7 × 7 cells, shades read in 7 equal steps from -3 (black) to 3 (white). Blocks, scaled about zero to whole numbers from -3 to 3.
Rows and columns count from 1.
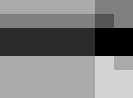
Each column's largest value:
1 1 1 1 1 2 2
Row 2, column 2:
0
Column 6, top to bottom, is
0 -1 -3 -3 2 2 2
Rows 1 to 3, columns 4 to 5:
1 1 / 0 0 / -2 -2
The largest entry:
2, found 5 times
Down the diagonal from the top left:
1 0 -2 -2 1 2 2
